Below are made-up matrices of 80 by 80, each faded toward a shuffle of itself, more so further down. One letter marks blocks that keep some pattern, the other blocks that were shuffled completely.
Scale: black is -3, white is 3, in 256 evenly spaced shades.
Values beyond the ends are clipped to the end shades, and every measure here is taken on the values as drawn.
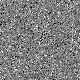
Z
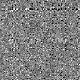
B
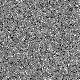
Z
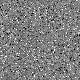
Z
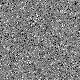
Z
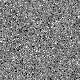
Z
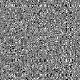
B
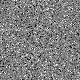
Z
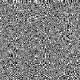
B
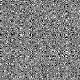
B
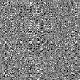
B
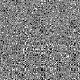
B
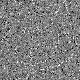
Z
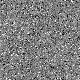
Z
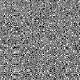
B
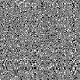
B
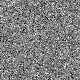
Z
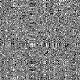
B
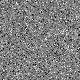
Z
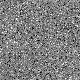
Z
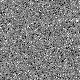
Z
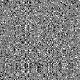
B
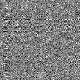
B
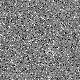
Z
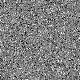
Z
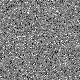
Z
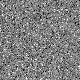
Z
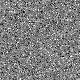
Z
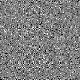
B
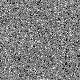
Z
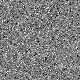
Z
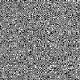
B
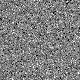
Z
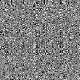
B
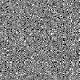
B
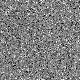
Z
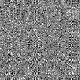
B
